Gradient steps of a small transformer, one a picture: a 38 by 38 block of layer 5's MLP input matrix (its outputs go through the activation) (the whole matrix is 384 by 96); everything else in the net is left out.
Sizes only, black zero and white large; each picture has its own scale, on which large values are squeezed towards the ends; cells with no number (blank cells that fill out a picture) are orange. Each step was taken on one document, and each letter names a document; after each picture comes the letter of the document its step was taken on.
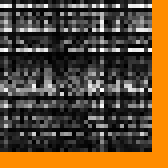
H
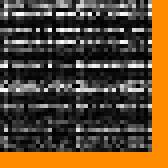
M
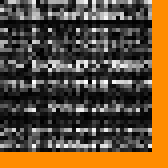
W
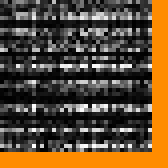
W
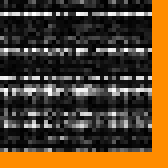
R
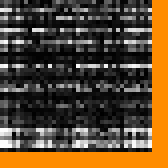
M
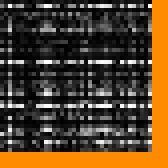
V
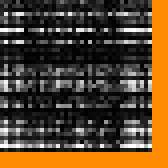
M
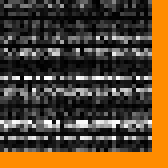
R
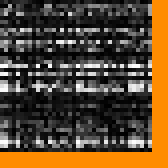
M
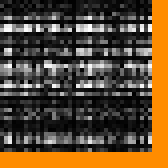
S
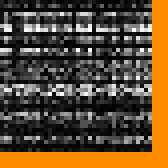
S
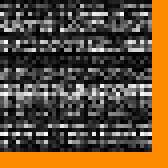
H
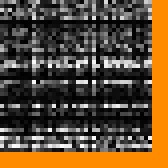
W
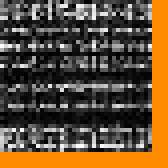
W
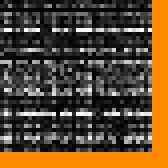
S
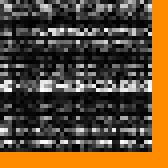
M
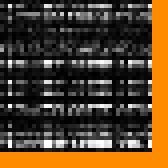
V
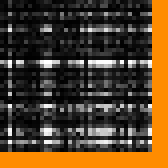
V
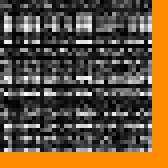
S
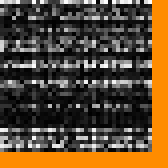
W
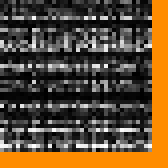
W
